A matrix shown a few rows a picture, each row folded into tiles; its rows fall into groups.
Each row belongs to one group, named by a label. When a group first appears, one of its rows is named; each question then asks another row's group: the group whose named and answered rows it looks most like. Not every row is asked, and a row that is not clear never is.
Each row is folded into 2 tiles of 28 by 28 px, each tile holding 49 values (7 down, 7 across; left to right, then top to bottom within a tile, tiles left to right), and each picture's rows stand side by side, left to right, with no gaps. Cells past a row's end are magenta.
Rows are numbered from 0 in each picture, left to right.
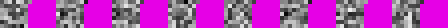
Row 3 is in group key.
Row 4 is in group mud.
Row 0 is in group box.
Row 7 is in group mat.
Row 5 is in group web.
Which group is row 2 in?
web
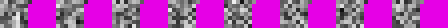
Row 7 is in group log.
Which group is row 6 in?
mud
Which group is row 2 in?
log
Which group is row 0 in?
mat
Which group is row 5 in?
mud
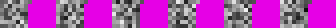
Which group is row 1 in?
mat
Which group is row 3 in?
key
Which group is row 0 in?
mud
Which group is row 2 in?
log
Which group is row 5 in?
log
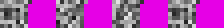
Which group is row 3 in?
web
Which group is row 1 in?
log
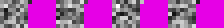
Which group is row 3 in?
web
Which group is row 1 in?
web
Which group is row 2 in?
log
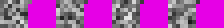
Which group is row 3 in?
mat
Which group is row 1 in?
key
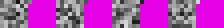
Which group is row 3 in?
box
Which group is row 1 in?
web
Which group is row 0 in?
key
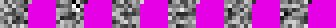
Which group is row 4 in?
mud
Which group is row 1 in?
key
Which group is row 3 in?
box
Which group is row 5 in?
web
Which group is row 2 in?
box
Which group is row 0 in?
log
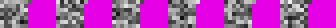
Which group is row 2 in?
web
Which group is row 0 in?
mat
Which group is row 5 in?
key
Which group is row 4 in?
box
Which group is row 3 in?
box
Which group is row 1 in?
log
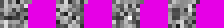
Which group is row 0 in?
key
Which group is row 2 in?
mat
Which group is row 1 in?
log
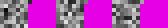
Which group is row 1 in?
log
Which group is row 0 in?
mud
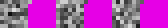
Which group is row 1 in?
mat
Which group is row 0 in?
box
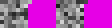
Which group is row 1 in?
key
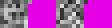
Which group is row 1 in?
mud
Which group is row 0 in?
box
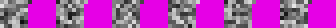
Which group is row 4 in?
box
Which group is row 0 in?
mat
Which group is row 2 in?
mud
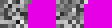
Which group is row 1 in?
log
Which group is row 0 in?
mud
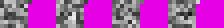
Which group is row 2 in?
mud
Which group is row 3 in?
box
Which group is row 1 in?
mat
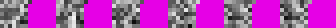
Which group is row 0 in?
web
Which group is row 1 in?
mat
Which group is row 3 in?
box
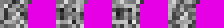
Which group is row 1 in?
mud
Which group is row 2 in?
web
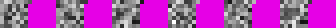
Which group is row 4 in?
log
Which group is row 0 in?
mat
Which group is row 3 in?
key
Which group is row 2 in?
web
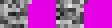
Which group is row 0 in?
box
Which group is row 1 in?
web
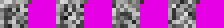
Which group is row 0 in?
mat
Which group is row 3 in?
mud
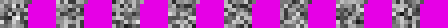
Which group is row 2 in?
box
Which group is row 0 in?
mat
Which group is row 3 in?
log
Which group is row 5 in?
mud
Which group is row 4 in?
log
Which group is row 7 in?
log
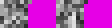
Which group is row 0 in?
log
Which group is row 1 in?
mat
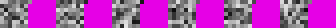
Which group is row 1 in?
key
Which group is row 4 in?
web
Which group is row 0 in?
key
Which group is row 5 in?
log
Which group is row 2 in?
web
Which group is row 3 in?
mud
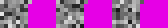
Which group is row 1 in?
log
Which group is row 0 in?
log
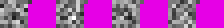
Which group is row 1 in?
mud
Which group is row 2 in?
web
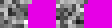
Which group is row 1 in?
mat
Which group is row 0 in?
box
